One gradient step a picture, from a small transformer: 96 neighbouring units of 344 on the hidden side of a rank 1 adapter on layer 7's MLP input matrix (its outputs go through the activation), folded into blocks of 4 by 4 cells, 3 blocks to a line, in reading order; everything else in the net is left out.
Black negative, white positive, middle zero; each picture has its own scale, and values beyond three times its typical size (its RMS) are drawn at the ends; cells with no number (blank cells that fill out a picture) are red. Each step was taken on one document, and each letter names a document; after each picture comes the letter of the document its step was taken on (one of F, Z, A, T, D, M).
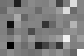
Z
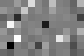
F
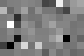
Z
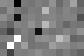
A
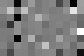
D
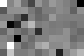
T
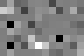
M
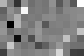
F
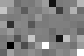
M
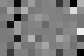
D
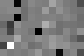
A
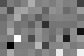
F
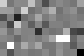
F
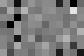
D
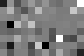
M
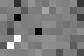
A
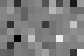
Z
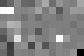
M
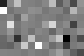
Z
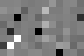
A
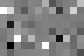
M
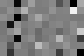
D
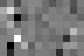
F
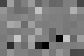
M
